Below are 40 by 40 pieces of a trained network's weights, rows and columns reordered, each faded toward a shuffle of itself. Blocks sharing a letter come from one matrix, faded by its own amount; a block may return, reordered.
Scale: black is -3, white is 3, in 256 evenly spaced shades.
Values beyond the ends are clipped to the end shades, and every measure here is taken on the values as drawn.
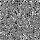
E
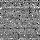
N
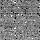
N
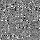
E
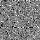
E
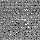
N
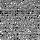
N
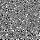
E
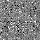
E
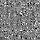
E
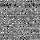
N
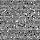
N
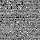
N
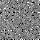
E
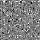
E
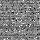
N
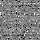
N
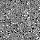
E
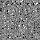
E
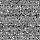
N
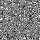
E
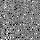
E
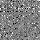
E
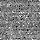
N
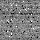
N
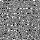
E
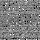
N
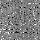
E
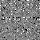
E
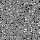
E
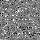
E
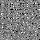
E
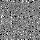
E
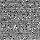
N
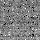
N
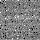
N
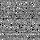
N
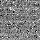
N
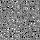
E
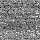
N
